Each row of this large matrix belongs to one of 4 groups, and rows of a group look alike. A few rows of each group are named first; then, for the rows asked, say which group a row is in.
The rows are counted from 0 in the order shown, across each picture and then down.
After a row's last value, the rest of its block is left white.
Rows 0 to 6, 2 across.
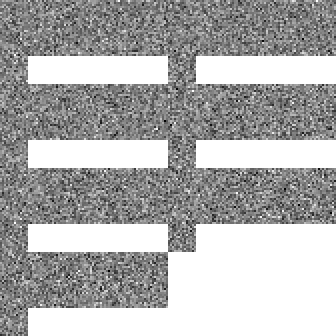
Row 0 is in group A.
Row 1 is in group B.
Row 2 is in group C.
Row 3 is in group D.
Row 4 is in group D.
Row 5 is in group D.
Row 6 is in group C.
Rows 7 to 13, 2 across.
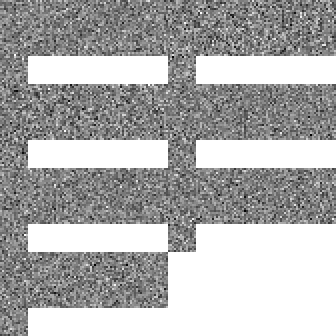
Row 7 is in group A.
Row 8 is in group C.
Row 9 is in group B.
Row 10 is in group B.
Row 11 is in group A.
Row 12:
B
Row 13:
C
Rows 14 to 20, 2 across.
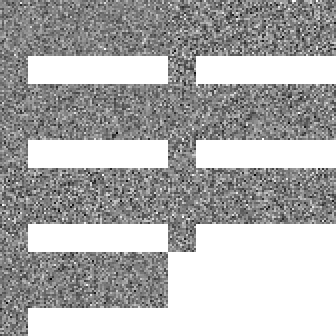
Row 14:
D
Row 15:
B
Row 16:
C
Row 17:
A
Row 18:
C
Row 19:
D
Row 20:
B
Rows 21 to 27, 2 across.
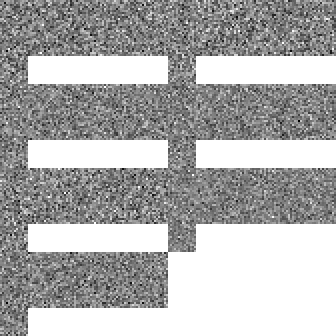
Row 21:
B
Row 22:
A
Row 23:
D
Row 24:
D
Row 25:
A
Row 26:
D
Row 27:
B
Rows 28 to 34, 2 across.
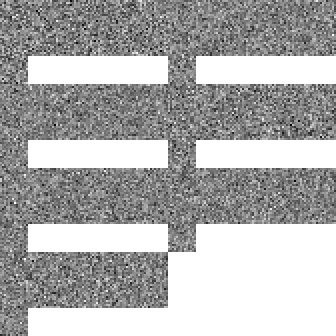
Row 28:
B
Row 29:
A
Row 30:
A
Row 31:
D
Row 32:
D
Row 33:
C
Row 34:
C
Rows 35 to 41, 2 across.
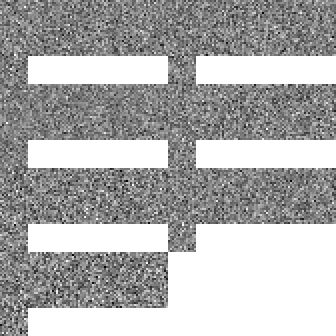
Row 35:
D
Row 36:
C
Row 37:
D
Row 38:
A
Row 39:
C
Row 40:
A
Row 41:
A
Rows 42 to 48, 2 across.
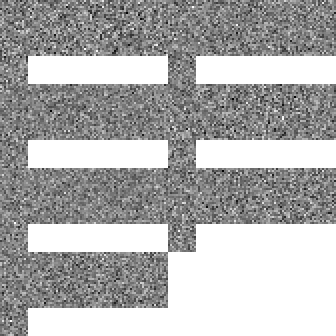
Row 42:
C
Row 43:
D
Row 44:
B
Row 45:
C
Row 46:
A
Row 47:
D
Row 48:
D
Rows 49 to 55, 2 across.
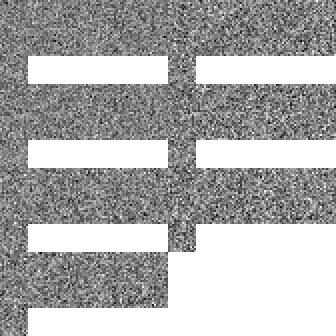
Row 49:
C
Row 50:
A
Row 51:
C
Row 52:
C
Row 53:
D
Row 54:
D
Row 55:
D
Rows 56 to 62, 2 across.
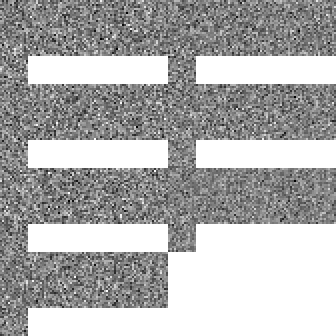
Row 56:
C
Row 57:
B
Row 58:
A
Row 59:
C
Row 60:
D
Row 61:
C
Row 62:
C
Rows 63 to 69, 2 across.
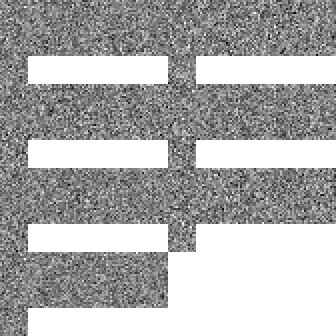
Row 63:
D
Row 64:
C
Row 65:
B
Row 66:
D
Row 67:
B
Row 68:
A
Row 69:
D
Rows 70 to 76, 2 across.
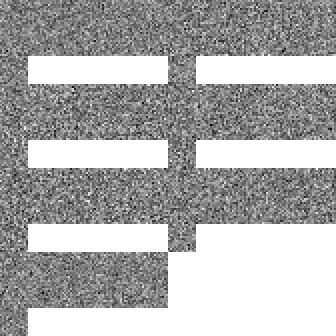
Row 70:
B
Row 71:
C
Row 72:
A
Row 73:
D
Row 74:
B
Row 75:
A
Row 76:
D
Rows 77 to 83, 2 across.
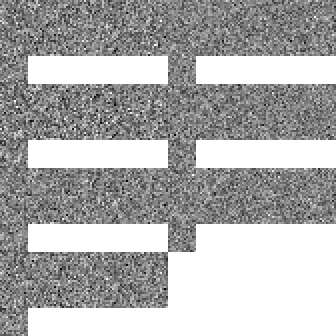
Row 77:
C
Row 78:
A
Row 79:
C
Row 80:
B
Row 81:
C
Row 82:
D
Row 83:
C
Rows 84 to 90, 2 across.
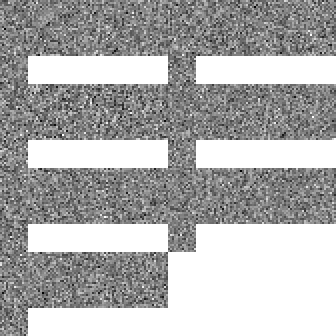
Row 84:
C
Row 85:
D
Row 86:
C
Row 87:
C
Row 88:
D
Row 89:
A
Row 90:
D
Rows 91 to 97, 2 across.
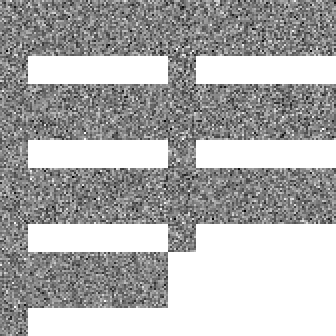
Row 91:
B
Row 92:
B
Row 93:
C
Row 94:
C
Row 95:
A
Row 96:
B
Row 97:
D
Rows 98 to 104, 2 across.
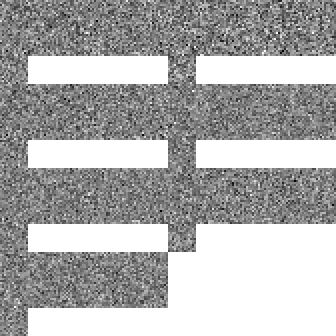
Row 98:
B
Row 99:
C
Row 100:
B
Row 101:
D
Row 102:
B
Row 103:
C
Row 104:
D
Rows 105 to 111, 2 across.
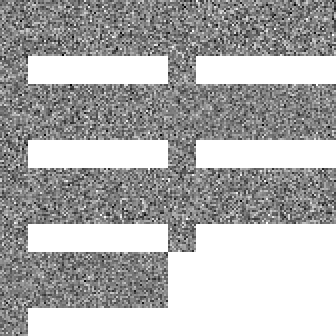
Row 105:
C
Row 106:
A
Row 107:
B
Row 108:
B
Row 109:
D
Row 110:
D
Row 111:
B
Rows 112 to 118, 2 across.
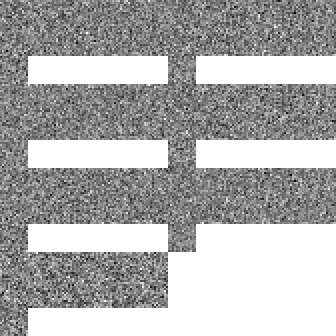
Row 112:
B
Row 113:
C
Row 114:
A
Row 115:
C
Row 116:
B
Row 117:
C
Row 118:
D
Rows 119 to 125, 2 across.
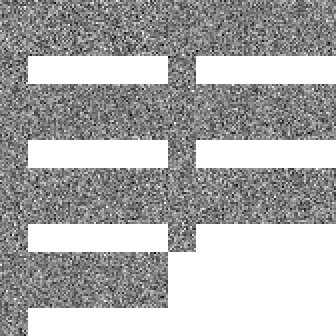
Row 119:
D
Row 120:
B
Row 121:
B
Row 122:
D
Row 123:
A
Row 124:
A
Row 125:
D
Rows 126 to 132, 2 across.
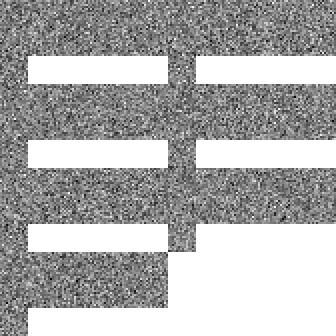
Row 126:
B
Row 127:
D
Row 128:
D
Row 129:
C
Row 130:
D
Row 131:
C
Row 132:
B
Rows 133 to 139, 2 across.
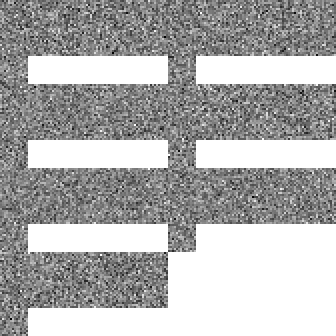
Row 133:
C
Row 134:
C
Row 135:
D
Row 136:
A
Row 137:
A
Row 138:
B
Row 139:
A
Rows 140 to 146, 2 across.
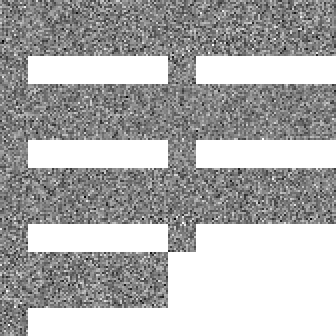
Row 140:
D
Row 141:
C
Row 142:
C
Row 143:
A
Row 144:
B
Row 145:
B
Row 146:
D
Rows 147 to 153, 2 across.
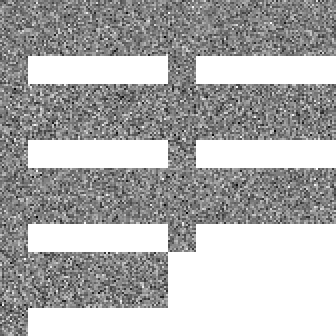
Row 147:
C
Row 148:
D
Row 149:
A
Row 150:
B
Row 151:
C
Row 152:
A
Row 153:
D
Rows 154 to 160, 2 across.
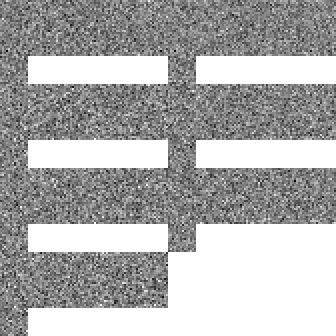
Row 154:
B
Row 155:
B
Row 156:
A
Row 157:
D
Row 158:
A
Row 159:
C
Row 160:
D
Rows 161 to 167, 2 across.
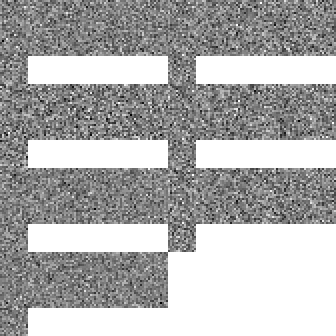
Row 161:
D
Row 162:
D
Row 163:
B
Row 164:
D
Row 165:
B
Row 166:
D
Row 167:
B
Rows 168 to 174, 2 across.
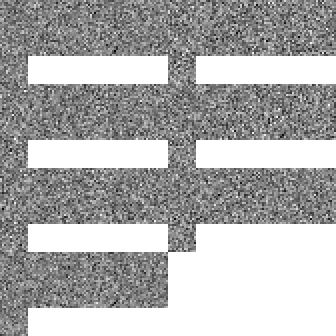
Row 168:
C
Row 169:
D
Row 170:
D
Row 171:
C
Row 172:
D
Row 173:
B
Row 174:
C
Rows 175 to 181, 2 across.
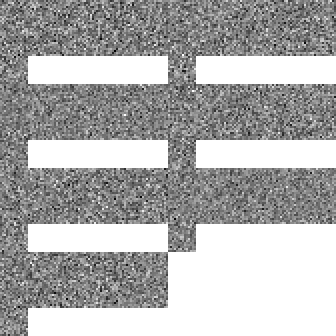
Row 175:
C
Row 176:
A
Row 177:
B
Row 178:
D
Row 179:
A
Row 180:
B
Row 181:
C
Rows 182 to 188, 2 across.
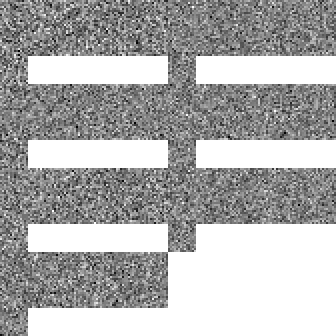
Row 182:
A
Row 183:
D
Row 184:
B
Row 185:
C
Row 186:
A
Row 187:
D
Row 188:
C
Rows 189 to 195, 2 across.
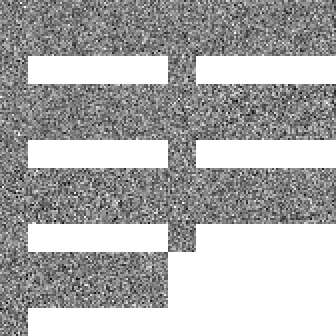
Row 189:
D
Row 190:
A
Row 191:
D
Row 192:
A
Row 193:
C
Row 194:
D
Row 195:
B
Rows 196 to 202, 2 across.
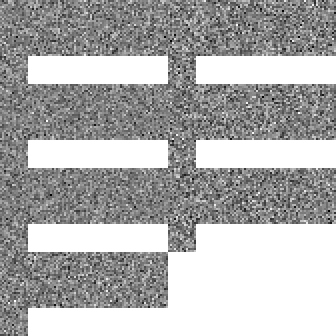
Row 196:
C
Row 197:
D
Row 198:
B
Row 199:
C
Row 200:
B
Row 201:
B
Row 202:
C
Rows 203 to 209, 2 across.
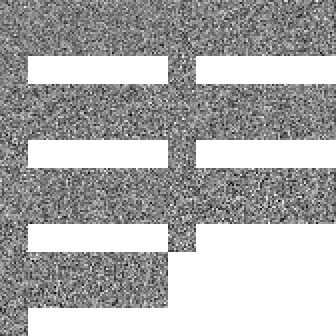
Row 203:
D
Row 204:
A
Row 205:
B
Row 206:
D
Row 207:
D
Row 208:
C
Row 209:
C
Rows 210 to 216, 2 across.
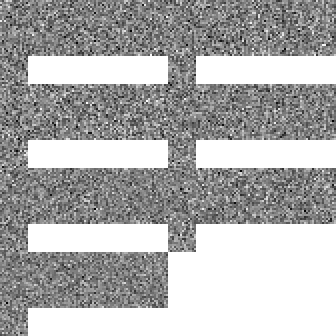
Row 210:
B
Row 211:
C
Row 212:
A
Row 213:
C
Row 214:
B
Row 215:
A
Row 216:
B
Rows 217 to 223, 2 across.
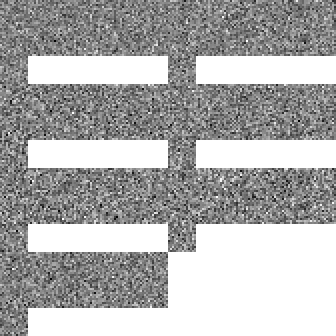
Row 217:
C
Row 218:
A
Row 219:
B
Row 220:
D
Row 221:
C
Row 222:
A
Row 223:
B
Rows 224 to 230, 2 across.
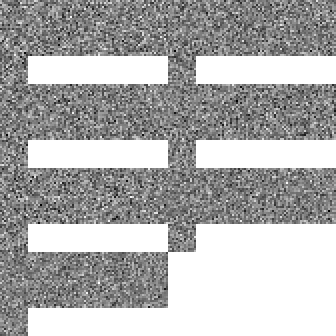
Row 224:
D
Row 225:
B
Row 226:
B
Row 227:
A
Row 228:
C
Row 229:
B
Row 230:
C
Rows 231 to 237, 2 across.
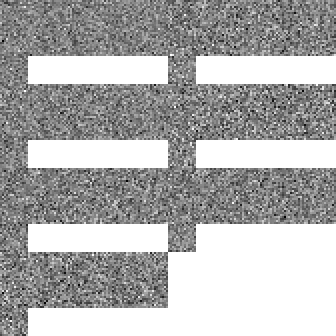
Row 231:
D
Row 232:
C
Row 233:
D
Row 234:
A
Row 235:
C
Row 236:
C
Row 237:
D
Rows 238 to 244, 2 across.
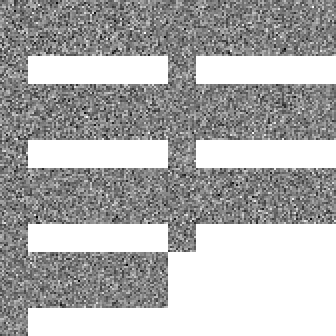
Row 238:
C
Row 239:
C
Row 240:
B
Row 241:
C
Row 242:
C
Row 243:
B
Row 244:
C
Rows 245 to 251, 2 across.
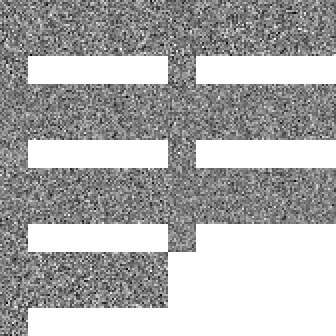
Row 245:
D
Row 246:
C
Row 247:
C
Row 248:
D
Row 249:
B
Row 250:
C
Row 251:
B
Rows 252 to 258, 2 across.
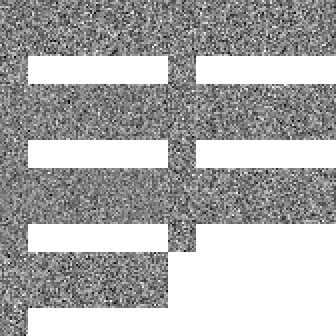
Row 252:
C
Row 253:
C
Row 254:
A
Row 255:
D
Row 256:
B
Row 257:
D
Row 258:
D
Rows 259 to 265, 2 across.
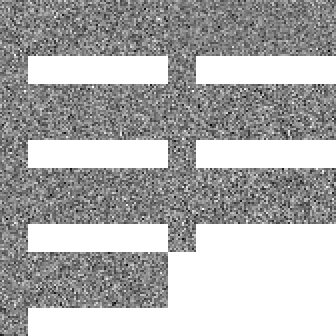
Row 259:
A
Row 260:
B
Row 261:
D
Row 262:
D
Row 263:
B
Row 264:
A
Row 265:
C
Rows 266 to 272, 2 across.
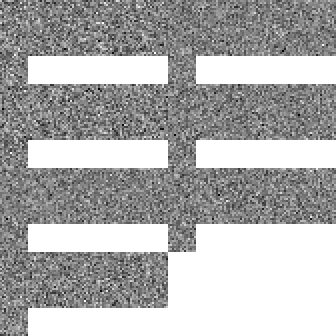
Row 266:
D
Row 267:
C
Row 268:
D
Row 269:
B
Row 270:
B
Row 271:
B
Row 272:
C
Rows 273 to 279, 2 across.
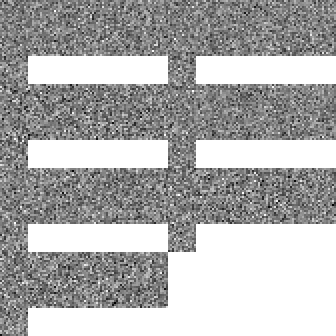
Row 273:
C
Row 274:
D
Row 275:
B
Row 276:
D
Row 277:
A
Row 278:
C
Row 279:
C
